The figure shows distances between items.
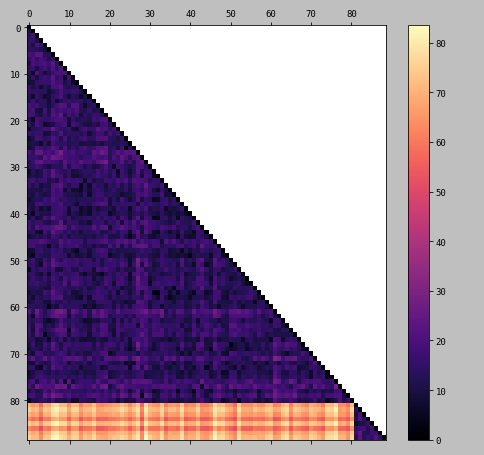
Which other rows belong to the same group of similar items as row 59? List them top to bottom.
0, 1, 2, 3, 4, 5, 6, 7, 8, 9, 10, 11, 12, 13, 14, 15, 16, 17, 18, 19, 20, 21, 22, 23, 24, 25, 26, 27, 28, 29, 30, 31, 32, 33, 34, 35, 36, 37, 38, 39, 40, 41, 42, 43, 44, 45, 46, 47, 48, 49, 50, 51, 52, 53, 54, 55, 56, 57, 58, 60, 61, 62, 63, 64, 65, 66, 67, 68, 69, 70, 71, 72, 73, 74, 75, 76, 77, 78, 79, 80
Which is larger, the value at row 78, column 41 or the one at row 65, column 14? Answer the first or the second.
the second
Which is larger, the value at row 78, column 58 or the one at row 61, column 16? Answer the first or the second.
the second
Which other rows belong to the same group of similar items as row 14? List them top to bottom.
0, 1, 2, 3, 4, 5, 6, 7, 8, 9, 10, 11, 12, 13, 15, 16, 17, 18, 19, 20, 21, 22, 23, 24, 25, 26, 27, 28, 29, 30, 31, 32, 33, 34, 35, 36, 37, 38, 39, 40, 41, 42, 43, 44, 45, 46, 47, 48, 49, 50, 51, 52, 53, 54, 55, 56, 57, 58, 59, 60, 61, 62, 63, 64, 65, 66, 67, 68, 69, 70, 71, 72, 73, 74, 75, 76, 77, 78, 79, 80
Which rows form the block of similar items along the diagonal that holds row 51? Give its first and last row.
0 to 80
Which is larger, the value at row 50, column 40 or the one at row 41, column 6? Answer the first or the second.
the second
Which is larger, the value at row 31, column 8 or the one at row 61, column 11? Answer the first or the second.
the second
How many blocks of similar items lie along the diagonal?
2
